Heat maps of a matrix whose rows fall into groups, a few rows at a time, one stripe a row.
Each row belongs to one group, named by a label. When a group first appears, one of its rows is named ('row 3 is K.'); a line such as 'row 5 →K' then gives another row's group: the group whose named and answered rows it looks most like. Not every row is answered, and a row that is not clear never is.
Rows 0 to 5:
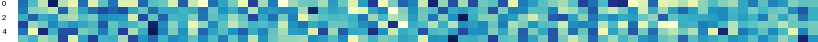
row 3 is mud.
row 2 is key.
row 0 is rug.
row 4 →mud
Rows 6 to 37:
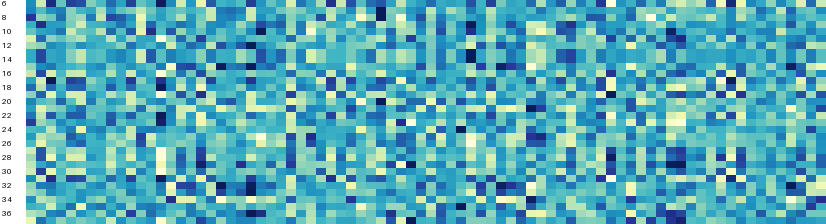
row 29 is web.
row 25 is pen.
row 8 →rug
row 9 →key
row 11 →web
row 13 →key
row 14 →key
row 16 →web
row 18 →mud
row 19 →web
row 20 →rug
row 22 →mud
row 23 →mud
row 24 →rug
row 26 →pen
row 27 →web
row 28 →web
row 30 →web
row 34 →pen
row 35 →rug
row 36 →key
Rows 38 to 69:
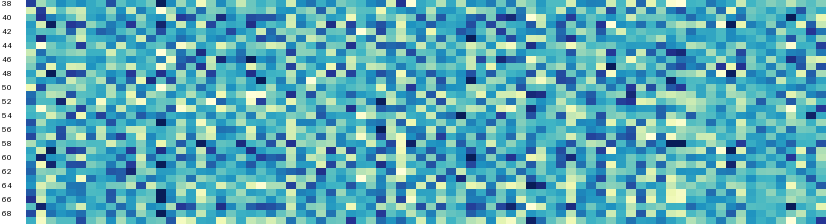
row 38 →mud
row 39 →web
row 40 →key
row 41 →mud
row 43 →key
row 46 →key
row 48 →mud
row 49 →key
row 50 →web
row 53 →pen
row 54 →rug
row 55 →mud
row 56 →rug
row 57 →rug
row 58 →web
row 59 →mud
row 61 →mud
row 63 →rug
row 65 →mud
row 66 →mud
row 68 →mud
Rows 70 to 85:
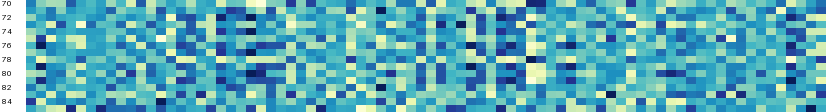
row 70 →pen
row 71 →rug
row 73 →rug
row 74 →key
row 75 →web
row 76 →key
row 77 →key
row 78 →pen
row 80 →key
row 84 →mud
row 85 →rug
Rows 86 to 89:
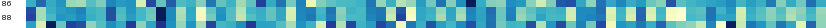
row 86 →key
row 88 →mud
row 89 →mud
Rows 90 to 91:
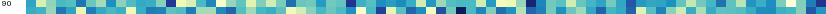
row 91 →rug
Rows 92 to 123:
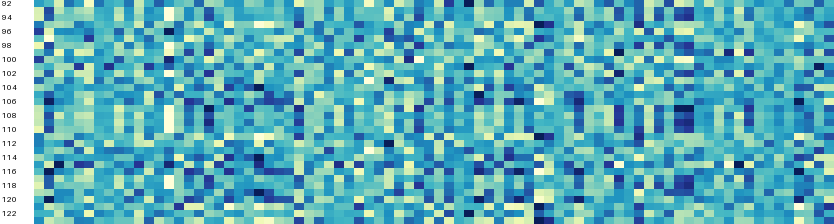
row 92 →rug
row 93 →web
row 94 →web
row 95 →pen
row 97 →pen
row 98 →web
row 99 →web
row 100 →mud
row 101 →rug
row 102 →web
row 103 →rug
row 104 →key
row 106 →key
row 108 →web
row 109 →web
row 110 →web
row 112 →rug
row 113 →rug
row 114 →key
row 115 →mud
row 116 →key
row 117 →web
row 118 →web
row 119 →key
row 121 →pen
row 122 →rug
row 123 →pen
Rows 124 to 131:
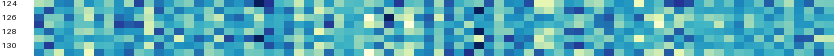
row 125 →key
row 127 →rug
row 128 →key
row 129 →key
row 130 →key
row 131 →rug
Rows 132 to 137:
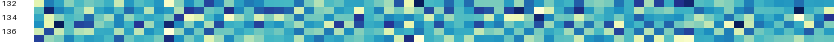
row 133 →key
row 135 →mud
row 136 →web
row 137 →mud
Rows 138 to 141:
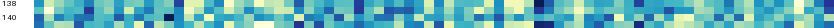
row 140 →mud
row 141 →pen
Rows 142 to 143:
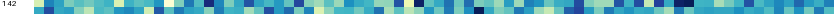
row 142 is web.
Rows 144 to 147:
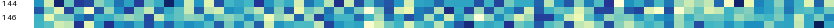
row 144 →mud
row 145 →rug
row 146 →pen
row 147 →rug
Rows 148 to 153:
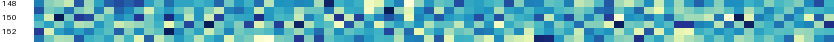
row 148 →rug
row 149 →rug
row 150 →mud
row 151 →web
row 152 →mud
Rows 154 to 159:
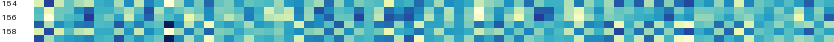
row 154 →web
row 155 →pen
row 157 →mud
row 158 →web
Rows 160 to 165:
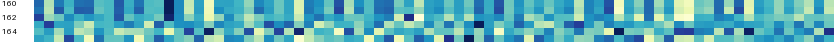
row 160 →mud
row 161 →mud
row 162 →mud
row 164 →web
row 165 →rug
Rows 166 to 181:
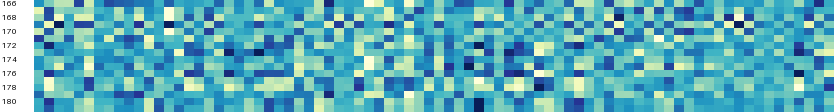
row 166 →rug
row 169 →mud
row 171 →rug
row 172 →key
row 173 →key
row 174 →rug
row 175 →rug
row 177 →pen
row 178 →pen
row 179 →rug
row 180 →key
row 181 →key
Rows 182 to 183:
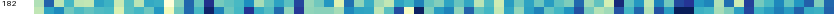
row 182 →web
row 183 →web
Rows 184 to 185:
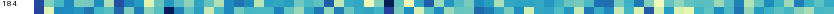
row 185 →mud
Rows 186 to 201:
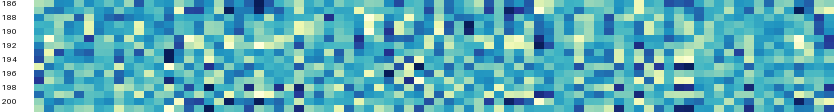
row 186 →key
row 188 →rug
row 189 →rug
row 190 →rug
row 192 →pen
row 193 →mud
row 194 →mud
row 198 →web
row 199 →pen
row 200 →key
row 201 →web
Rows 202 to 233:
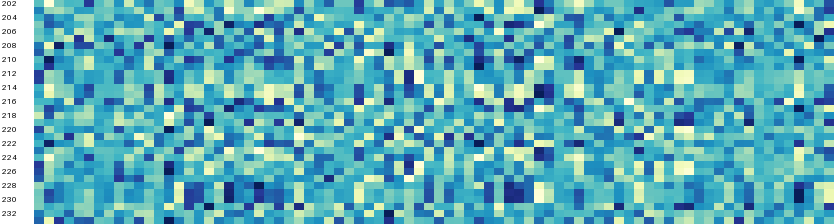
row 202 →pen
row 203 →pen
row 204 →key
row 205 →key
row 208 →mud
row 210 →key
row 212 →mud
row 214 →pen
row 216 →rug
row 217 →key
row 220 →mud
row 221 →rug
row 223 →pen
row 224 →pen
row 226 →mud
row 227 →rug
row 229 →key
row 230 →key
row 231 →web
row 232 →rug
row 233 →mud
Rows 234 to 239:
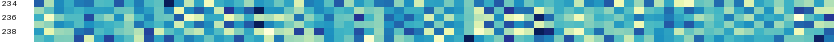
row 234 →mud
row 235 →key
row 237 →key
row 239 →rug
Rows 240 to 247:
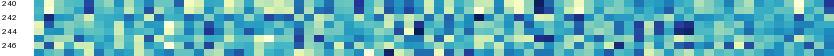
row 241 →pen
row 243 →web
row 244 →web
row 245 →pen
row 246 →web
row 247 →rug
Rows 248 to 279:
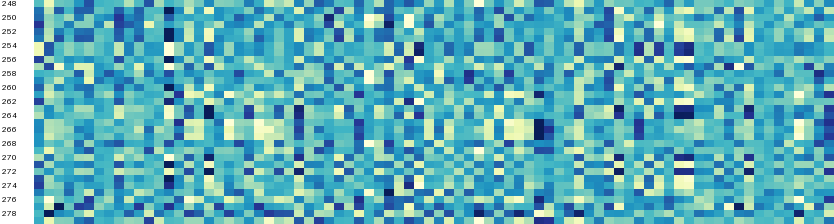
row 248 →pen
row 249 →mud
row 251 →rug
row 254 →web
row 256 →mud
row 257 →web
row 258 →rug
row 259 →rug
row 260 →mud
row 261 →pen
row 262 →mud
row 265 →pen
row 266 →pen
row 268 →rug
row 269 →pen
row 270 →web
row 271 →mud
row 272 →web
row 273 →mud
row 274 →mud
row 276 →pen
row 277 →mud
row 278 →key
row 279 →pen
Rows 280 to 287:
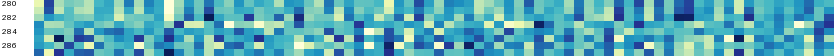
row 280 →web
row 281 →web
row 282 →web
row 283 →pen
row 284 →rug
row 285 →mud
